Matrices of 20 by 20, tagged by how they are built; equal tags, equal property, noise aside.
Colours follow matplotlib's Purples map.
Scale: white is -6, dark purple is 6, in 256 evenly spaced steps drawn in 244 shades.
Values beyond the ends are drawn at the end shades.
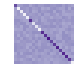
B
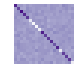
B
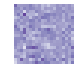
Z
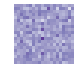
Z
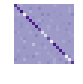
B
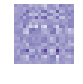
Z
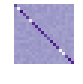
B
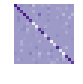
B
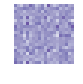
Z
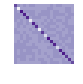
B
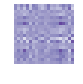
Z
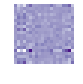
Z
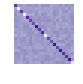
B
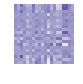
Z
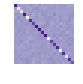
B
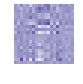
Z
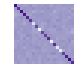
B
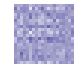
Z
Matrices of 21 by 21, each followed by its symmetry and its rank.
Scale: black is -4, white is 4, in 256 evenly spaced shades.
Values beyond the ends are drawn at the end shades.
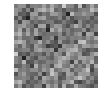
symmetric, full rank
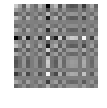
symmetric, rank one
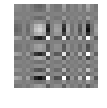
symmetric, rank one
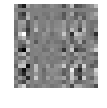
neither, rank two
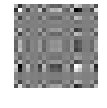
symmetric, rank one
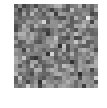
neither, full rank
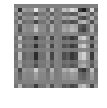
neither, rank one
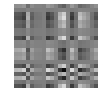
neither, rank one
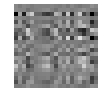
neither, rank two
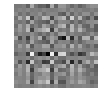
neither, rank two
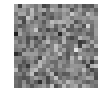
neither, full rank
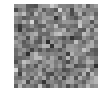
neither, full rank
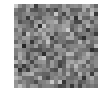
neither, full rank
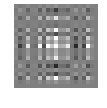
symmetric, rank one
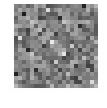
symmetric, full rank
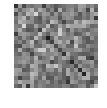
symmetric, full rank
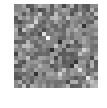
symmetric, full rank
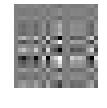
neither, rank one
